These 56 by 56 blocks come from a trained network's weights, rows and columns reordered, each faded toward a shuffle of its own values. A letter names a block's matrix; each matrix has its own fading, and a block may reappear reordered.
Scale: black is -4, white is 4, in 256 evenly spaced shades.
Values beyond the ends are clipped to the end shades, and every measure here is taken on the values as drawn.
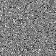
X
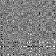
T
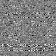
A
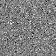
X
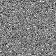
X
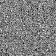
X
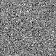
X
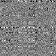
T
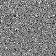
X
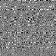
A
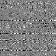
A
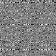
A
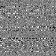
A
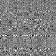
T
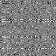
A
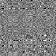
T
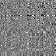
T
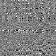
T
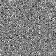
X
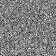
X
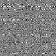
T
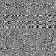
A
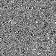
X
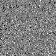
X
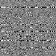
A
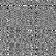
T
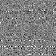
T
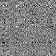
T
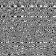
A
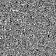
X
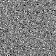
X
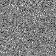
X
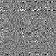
T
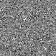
X
